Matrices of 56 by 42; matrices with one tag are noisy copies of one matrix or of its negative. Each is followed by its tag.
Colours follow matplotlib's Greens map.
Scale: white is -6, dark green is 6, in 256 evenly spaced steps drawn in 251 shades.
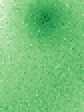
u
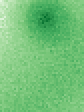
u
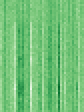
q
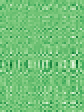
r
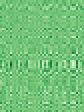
r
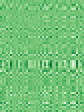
r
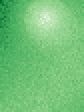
u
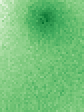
u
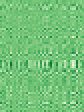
r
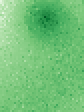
u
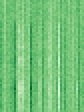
q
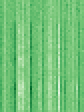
q
